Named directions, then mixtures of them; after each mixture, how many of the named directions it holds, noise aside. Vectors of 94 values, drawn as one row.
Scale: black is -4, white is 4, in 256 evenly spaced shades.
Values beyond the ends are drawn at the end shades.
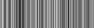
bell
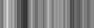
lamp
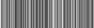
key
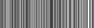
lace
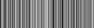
two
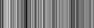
three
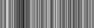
three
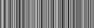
two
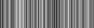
two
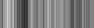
one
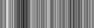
three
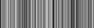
three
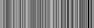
one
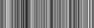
two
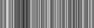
three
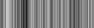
two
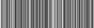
one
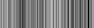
three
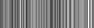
one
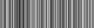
two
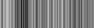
three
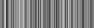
two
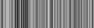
three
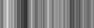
one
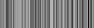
two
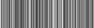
one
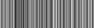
three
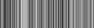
three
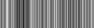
three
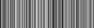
one
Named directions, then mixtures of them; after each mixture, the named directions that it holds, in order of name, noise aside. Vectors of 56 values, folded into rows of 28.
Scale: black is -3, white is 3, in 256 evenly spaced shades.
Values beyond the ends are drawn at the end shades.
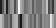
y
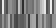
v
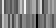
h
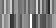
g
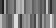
v, y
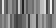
v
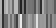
h, y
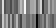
h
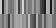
v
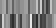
g, h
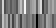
h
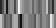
y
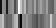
h, y
